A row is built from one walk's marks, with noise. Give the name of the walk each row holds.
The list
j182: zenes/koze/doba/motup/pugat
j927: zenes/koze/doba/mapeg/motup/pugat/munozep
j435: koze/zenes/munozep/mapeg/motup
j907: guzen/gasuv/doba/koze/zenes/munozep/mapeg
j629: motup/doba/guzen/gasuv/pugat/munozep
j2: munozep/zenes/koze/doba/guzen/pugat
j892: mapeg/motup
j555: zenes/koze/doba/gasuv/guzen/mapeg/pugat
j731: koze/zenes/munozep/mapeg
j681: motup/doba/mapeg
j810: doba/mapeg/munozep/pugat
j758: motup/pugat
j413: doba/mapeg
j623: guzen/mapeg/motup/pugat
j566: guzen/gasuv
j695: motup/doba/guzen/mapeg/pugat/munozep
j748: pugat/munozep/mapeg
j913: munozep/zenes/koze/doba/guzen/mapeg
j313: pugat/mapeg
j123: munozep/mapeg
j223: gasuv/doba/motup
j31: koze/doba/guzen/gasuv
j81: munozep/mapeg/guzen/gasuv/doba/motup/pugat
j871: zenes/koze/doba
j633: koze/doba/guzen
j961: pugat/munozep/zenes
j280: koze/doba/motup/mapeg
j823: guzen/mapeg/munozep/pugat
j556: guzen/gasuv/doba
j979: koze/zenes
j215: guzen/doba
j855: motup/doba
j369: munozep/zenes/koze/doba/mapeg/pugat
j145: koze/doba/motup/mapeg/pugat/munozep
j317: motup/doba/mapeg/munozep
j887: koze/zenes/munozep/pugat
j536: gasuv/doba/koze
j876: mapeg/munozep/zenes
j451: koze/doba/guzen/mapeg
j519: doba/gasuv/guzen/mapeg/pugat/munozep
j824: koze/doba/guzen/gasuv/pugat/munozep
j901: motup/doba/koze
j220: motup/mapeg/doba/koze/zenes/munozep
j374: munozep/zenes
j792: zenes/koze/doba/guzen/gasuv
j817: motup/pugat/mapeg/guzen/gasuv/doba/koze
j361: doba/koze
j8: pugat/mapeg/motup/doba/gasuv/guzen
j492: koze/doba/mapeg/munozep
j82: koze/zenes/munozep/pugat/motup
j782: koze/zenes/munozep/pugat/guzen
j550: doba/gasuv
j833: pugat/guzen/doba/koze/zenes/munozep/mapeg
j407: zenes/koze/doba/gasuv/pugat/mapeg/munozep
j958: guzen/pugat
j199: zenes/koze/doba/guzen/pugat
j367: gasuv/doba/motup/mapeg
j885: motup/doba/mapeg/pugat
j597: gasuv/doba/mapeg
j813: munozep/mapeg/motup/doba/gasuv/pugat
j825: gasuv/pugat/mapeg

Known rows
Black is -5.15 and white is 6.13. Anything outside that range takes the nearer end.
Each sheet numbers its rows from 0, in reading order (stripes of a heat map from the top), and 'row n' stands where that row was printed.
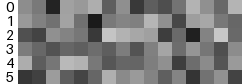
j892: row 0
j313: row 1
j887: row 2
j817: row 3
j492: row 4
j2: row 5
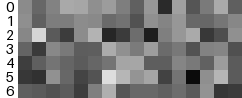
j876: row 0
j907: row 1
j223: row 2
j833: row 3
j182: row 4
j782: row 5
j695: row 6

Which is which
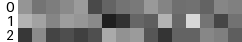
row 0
j407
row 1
j413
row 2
j758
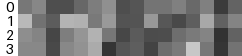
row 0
j81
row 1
j123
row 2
j317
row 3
j681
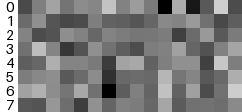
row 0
j374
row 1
j8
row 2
j145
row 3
j566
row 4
j871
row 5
j31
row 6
j536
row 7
j633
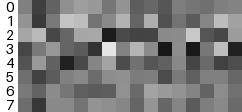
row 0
j220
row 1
j731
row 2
j367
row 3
j961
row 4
j629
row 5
j927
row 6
j555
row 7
j913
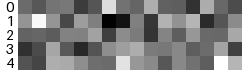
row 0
j823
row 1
j550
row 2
j901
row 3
j199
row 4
j979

